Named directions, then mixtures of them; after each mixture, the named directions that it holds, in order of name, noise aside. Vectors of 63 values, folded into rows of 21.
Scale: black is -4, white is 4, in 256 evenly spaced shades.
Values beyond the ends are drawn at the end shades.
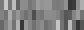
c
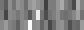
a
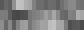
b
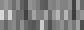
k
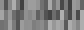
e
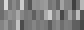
c, e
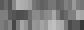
b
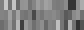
c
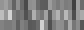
k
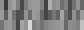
a, e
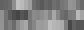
b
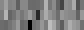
a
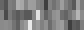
a, b
